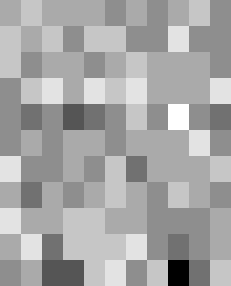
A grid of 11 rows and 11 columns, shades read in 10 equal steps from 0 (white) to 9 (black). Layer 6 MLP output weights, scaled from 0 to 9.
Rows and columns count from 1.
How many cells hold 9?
1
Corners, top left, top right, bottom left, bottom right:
3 4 4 2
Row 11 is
4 3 6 6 2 1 4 2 9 5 2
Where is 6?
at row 5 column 4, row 11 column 3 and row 11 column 4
